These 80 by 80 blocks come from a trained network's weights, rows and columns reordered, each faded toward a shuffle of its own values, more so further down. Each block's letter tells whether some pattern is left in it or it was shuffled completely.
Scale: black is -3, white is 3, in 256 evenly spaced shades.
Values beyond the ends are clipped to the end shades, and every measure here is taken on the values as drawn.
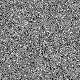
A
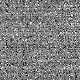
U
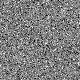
A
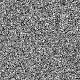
U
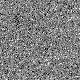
A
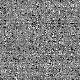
U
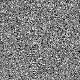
U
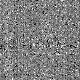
U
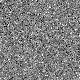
A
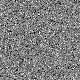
A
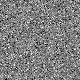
A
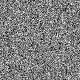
A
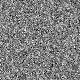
A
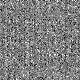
U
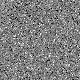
A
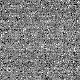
U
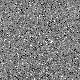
A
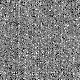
U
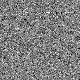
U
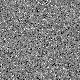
A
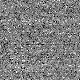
U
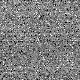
U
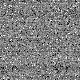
U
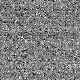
U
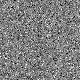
A
